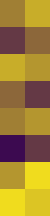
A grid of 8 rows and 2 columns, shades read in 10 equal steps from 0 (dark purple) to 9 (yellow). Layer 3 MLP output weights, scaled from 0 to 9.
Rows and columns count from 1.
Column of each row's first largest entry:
2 2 1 1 2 2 2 1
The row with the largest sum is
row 8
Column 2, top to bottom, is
7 4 6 2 6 2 9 8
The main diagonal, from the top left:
5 4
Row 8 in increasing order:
8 9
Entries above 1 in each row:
2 2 2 2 2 1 2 2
